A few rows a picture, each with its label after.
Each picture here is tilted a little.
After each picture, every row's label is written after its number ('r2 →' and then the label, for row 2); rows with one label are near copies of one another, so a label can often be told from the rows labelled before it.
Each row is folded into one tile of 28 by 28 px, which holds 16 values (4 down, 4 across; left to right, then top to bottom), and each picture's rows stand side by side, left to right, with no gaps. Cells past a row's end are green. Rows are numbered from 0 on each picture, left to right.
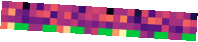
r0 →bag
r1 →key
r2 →bag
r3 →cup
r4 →bag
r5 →key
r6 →cup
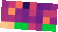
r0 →bag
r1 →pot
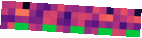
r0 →cup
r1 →pot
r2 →pot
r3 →cup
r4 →cup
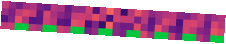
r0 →pot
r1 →pot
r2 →pot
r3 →key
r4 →key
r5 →pot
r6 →pot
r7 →pot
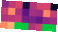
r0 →bag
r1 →cup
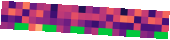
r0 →key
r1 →bag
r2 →cup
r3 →key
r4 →key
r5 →key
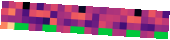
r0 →bag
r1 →key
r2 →cup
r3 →pot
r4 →cup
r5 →cup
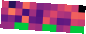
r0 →key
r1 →pot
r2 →cup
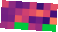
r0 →pot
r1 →key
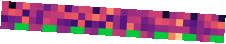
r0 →key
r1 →pot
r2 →key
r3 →key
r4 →pot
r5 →cup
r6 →bag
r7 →cup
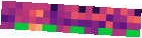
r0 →pot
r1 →bag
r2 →cup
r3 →key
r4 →cup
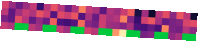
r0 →pot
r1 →key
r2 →key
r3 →pot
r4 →bag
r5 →key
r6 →cup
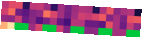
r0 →bag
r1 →cup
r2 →pot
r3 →key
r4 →cup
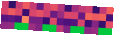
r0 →key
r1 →key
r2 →key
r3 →key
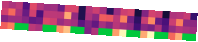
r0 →bag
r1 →pot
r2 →bag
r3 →cup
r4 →bag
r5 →bag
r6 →bag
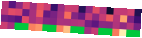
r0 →key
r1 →bag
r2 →bag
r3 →cup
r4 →bag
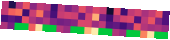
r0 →key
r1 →bag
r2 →key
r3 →bag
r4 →key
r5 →bag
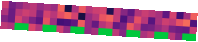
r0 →pot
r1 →pot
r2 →key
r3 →cup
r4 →pot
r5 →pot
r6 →key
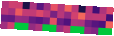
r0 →cup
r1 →key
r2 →cup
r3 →key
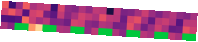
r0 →key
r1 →bag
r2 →pot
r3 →cup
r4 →pot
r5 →pot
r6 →pot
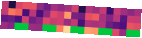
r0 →key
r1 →pot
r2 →bag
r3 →bag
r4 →pot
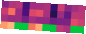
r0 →bag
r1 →bag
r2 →pot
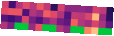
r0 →key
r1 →cup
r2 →pot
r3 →bag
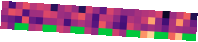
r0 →key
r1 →cup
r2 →cup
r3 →pot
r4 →pot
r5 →bag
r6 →bag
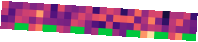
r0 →pot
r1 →bag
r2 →pot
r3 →key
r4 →key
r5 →bag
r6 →bag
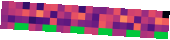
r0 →cup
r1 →key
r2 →cup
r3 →pot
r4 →key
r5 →cup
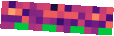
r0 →key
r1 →cup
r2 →key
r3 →key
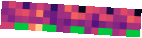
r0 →cup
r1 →bag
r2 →cup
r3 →cup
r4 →cup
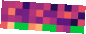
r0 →bag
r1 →bag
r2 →key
